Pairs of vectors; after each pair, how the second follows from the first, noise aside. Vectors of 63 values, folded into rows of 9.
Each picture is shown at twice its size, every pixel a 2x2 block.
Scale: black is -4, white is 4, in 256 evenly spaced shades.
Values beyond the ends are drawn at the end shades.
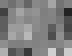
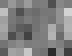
negated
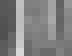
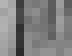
negated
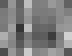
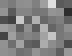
shuffled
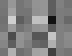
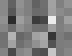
negated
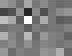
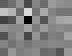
negated
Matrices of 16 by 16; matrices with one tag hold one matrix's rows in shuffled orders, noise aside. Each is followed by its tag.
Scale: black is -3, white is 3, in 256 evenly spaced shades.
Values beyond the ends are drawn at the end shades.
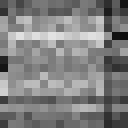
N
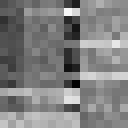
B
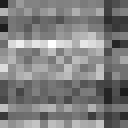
N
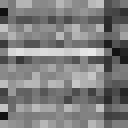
N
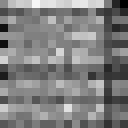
N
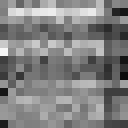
N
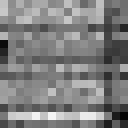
N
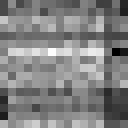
N
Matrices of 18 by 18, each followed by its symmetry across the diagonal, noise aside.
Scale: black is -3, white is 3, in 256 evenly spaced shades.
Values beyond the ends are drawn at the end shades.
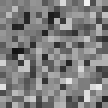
symmetric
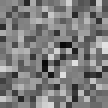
symmetric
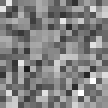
symmetric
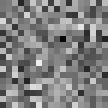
antisymmetric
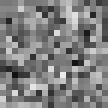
antisymmetric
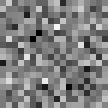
symmetric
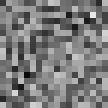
symmetric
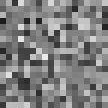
antisymmetric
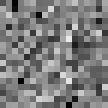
neither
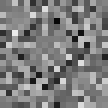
symmetric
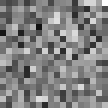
neither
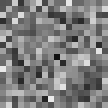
symmetric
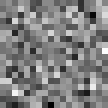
antisymmetric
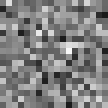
neither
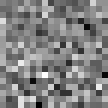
neither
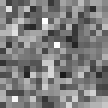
neither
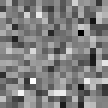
antisymmetric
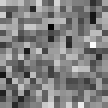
neither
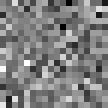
antisymmetric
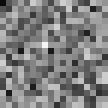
symmetric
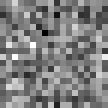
antisymmetric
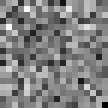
symmetric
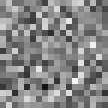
neither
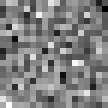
antisymmetric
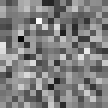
antisymmetric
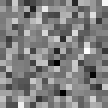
neither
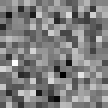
neither
